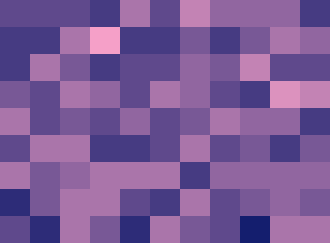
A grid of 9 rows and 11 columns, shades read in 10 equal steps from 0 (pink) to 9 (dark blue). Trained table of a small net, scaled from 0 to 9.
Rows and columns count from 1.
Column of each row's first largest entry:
4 1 1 9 11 4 7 1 9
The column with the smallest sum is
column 3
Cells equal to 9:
1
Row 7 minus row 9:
-3 -3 1 -2 -5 0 2 -2 -5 1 1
